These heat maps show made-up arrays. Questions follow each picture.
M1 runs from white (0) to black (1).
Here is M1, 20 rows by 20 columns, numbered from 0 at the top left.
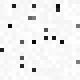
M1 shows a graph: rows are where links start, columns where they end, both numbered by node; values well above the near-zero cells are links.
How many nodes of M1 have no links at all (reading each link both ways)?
1
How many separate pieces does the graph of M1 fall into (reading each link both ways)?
3
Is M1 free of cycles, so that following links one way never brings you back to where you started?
yes
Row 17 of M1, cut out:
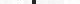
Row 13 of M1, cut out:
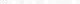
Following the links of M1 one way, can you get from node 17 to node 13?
no
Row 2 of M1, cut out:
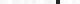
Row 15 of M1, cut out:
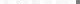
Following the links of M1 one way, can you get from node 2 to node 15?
no
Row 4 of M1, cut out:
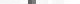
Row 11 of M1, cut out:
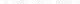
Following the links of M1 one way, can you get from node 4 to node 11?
yes
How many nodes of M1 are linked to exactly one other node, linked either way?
6
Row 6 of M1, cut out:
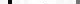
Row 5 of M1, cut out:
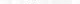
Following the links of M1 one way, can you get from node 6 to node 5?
yes
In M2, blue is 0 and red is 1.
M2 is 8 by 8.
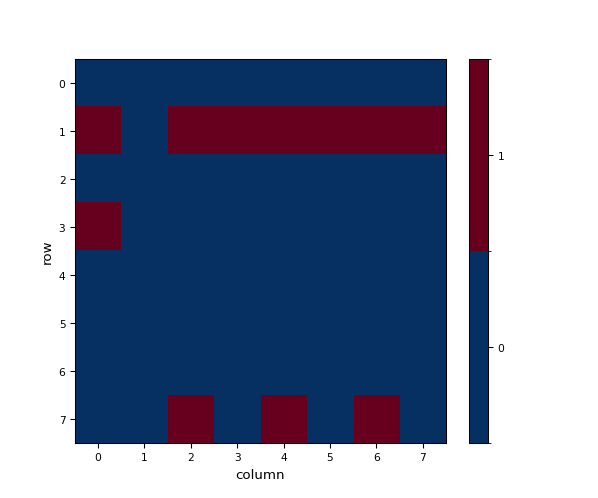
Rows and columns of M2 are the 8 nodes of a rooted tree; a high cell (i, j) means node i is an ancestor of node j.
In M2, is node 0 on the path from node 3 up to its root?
no
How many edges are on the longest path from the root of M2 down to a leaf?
2
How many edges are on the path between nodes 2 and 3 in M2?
3
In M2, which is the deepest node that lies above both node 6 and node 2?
7
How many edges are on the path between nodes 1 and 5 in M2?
1
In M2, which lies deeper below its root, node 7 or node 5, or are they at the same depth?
the same depth
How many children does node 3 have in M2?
1
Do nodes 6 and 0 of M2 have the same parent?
no
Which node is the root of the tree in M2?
1
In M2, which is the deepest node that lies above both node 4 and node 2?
7
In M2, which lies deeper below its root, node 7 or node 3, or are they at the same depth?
the same depth
